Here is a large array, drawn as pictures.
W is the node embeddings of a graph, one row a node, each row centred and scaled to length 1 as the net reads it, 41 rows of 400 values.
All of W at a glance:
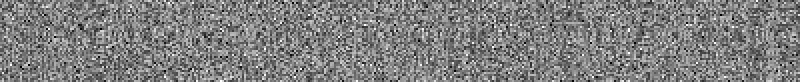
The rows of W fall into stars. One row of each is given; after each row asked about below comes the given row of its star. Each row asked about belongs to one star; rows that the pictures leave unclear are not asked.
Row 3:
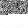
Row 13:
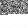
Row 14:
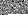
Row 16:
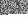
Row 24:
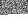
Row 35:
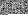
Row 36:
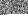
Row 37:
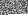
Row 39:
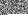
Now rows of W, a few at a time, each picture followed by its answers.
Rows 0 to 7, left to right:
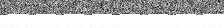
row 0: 24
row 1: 16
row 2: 3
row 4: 35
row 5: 13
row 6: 37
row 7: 3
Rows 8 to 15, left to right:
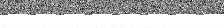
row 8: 39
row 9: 39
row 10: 37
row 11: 16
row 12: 35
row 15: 14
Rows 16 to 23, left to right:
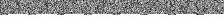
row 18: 16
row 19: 36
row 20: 36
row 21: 24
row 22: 13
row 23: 35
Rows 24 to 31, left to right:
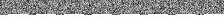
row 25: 16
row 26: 14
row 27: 16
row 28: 24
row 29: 14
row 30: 24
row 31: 37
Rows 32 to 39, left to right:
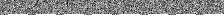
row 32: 37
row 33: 39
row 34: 24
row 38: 39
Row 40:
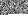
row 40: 14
